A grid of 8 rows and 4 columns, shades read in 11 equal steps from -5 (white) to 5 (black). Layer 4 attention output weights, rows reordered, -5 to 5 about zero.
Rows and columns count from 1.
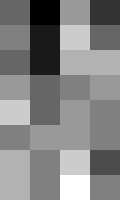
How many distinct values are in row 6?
2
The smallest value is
-5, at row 8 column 3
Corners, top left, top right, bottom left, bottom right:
1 3 -2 0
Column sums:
-6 14 -16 3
